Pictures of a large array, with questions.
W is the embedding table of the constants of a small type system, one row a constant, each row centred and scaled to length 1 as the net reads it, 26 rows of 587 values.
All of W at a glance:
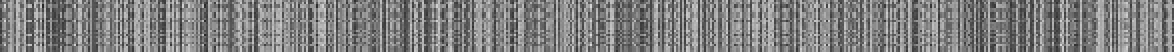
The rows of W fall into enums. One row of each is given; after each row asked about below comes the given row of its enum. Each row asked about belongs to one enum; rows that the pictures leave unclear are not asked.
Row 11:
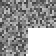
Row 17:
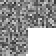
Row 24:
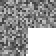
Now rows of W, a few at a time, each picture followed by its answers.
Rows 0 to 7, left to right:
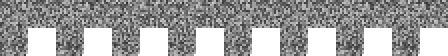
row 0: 11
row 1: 24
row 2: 17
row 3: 17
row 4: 11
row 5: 11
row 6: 24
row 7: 24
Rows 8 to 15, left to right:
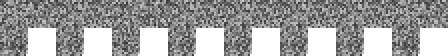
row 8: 24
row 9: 11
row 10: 17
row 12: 11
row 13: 11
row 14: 11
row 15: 24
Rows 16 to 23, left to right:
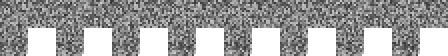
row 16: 11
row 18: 11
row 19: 24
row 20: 24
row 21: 11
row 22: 17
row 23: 24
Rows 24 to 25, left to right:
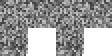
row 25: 24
